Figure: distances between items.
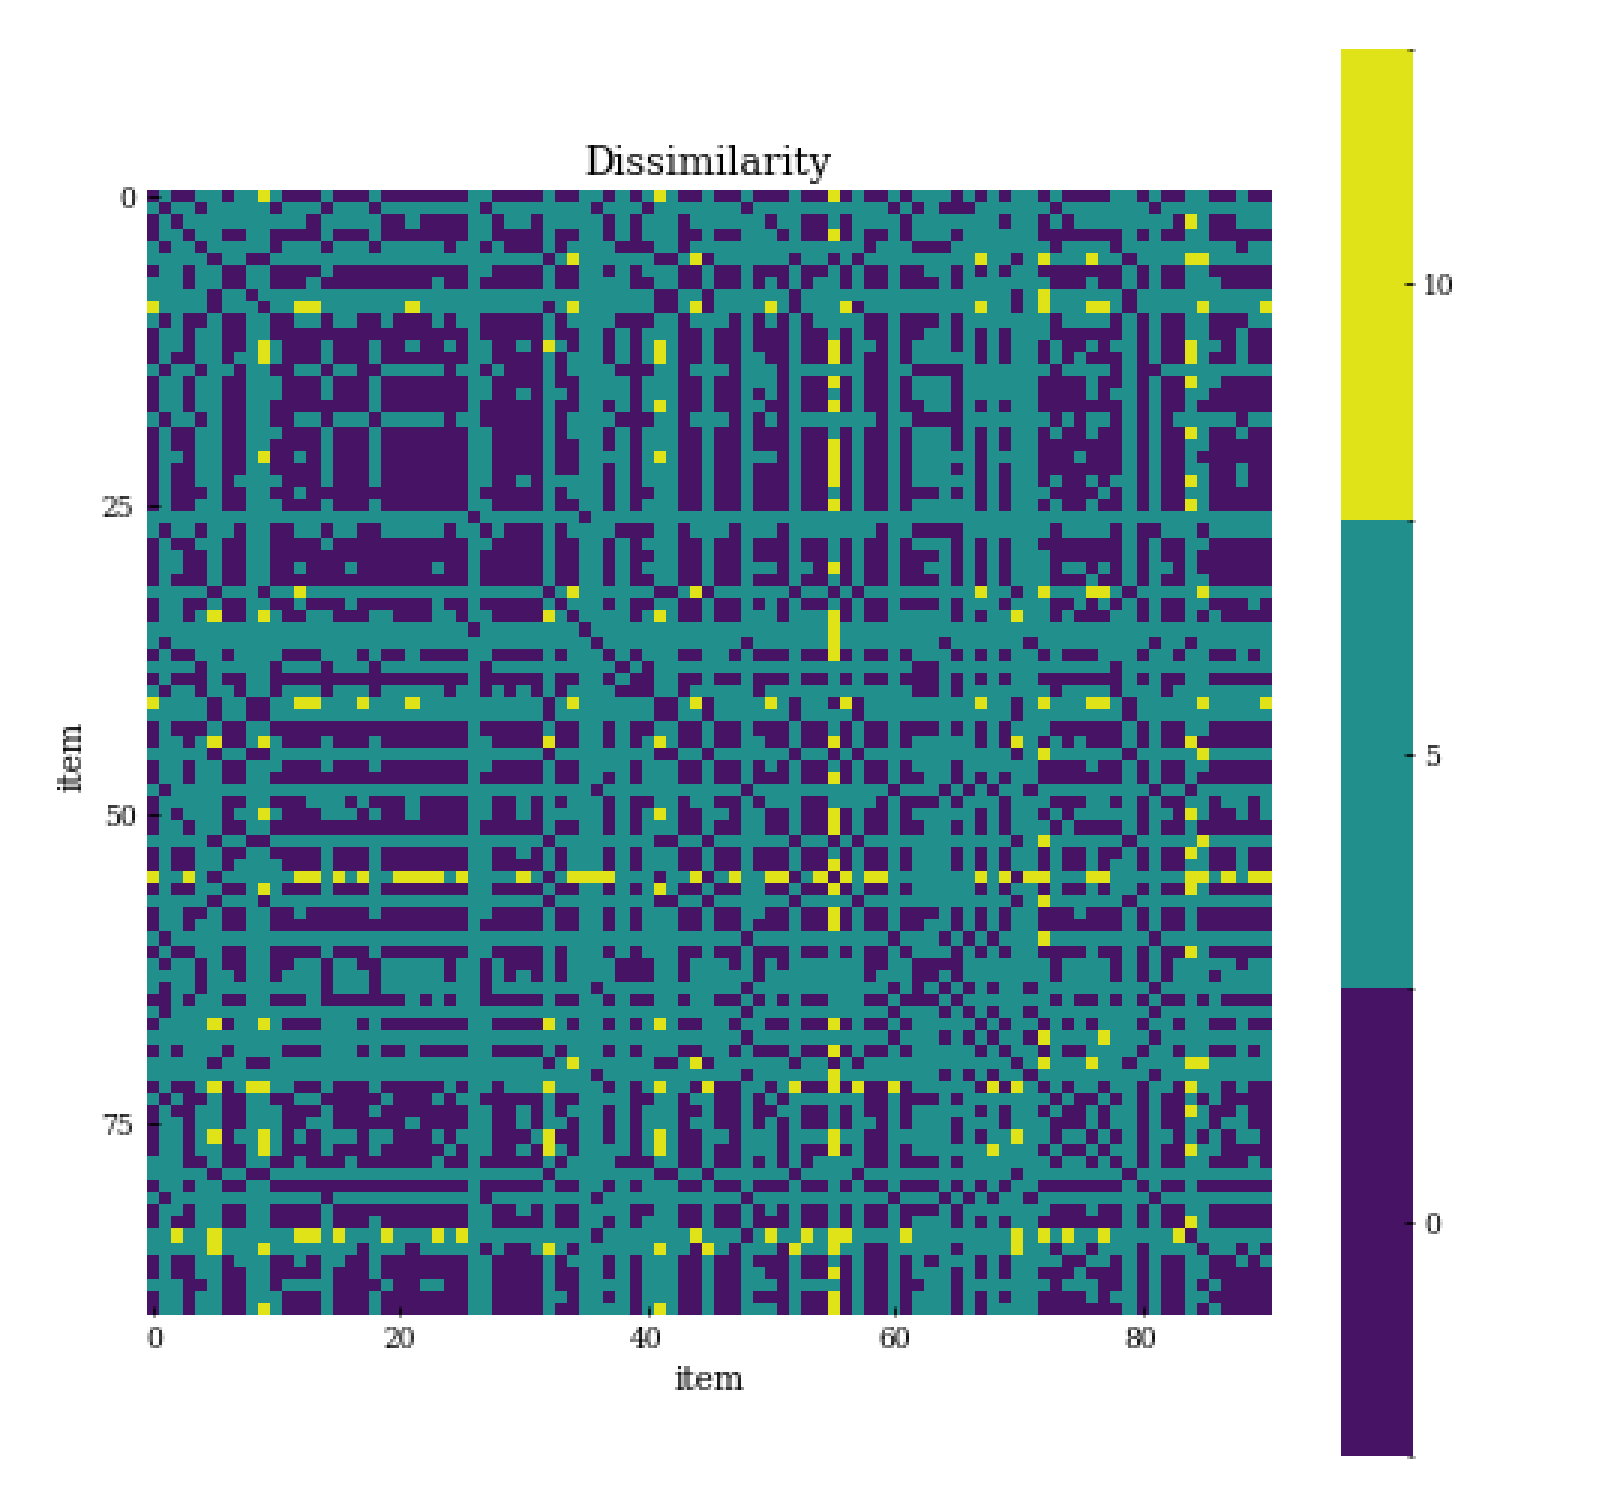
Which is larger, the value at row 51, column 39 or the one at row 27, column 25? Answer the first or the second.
the second
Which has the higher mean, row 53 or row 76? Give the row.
76
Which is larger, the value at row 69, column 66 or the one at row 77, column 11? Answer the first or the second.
the first
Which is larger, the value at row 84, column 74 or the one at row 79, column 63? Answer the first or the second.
the first
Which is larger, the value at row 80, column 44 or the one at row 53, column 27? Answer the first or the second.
the second
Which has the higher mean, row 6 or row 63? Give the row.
63
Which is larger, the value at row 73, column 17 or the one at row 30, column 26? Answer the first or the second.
the second
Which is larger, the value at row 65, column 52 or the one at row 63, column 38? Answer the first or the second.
the first
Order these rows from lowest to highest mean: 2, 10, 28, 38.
28, 10, 2, 38
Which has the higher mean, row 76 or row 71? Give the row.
71
